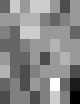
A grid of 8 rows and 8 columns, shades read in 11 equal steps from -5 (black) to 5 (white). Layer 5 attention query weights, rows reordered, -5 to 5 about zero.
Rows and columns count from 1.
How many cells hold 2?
5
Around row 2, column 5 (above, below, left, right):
3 1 2 -1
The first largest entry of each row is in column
2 3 3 6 7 1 6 6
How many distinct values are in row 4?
4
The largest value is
5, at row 7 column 6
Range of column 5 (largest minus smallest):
5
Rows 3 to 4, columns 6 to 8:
1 1 -1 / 2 1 1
